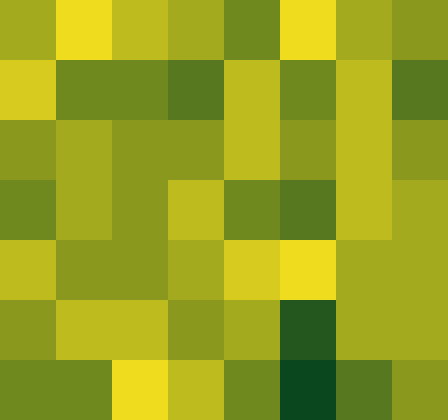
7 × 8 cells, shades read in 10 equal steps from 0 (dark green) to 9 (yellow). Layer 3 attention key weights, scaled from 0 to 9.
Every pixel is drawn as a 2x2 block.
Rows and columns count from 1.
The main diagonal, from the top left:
6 4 5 7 8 1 3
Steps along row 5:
down same up up up down same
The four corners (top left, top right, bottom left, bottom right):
6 5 4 5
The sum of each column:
39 41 42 39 40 31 42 36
